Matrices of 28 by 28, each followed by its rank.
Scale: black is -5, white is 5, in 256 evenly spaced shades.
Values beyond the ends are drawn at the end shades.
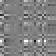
two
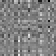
three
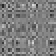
three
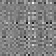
three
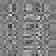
three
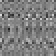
three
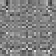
three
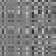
two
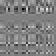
two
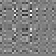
two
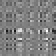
two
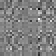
three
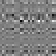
two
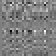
three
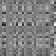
two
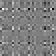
two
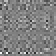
three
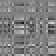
two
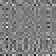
three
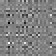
three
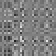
two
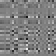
two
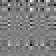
two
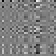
two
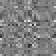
three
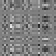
two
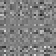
three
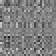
three
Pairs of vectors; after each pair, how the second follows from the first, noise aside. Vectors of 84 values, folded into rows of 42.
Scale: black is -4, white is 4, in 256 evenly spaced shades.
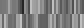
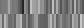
copied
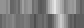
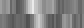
wrapped around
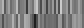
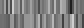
wrapped around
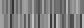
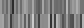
copied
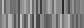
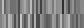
copied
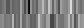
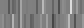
partly zeroed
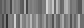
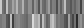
wrapped around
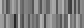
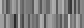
copied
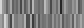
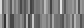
sign-scrambled
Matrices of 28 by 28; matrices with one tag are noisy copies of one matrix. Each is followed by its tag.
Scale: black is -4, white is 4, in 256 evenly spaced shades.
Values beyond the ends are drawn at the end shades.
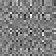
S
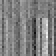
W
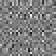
S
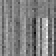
W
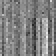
W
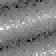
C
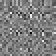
S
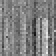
W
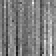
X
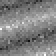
C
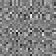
S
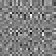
S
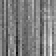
X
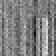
W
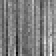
X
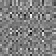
S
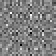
S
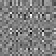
S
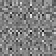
S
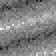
C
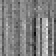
W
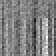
W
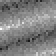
C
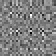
S
